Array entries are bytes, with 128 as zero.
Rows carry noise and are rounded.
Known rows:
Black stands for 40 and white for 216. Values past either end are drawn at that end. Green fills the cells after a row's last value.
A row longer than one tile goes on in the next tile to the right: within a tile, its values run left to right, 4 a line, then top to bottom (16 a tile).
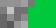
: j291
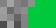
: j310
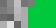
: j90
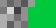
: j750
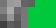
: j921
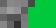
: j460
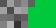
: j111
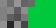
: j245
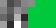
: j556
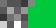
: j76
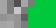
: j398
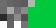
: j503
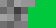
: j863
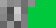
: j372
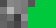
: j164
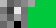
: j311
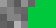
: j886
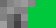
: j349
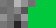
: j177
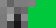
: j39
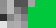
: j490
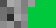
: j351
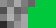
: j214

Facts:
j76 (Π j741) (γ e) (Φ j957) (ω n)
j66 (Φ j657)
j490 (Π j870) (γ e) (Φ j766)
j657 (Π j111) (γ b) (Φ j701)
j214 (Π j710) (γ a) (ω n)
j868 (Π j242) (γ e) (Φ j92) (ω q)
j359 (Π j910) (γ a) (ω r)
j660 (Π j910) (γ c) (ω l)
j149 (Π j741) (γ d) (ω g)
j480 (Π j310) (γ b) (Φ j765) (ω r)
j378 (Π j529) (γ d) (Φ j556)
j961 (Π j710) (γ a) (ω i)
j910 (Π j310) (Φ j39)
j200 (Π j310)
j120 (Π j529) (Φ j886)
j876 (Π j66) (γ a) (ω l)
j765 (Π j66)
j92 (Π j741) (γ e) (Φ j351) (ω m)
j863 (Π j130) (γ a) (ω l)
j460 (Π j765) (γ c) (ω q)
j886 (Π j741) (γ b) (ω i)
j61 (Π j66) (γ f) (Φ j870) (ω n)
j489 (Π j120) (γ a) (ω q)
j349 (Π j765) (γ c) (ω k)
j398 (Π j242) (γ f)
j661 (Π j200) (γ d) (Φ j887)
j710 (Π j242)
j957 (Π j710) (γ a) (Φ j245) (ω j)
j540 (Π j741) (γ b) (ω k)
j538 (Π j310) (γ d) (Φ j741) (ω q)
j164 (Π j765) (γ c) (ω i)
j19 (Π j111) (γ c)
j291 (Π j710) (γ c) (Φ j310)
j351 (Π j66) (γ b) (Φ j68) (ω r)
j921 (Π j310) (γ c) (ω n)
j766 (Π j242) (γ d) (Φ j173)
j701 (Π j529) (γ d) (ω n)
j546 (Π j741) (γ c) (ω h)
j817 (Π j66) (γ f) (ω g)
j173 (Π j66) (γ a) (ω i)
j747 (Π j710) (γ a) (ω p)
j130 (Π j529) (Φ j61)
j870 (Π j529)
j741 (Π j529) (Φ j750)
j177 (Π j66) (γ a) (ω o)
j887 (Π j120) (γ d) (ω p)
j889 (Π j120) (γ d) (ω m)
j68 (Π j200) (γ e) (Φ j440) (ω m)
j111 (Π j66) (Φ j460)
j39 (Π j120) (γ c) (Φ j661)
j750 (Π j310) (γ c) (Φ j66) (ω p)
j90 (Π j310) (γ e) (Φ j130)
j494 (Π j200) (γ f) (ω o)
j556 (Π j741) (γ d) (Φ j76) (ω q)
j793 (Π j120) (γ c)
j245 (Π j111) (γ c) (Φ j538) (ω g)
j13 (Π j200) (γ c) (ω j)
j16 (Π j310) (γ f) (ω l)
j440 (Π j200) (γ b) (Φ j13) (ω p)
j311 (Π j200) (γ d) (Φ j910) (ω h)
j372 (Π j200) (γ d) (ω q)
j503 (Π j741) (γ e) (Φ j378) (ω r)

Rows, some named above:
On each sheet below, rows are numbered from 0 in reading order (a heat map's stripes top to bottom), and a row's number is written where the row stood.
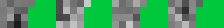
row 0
j39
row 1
j92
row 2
j540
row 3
j529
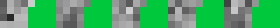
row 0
j868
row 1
j660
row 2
j398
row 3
j747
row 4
j13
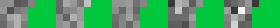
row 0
j889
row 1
j440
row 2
j480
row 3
j13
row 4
j61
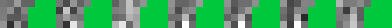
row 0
j245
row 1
j957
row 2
j90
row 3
j378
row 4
j378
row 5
j556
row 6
j149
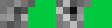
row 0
j489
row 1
j120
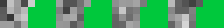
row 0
j68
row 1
j887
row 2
j291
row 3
j701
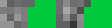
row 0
j657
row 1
j173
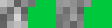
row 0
j766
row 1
j480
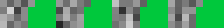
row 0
j750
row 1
j214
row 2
j149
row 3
j538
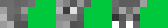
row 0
j66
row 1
j817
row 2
j503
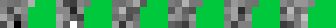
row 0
j910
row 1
j741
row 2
j546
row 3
j359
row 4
j793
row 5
j961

